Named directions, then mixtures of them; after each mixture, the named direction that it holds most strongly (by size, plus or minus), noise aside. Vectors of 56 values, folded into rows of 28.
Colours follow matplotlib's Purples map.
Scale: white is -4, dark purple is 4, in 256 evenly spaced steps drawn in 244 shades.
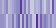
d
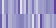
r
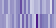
d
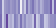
r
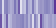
r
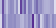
r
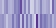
d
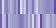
r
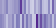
d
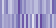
d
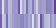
r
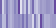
r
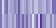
r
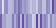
d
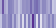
d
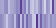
d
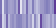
r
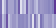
r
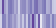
r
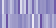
r
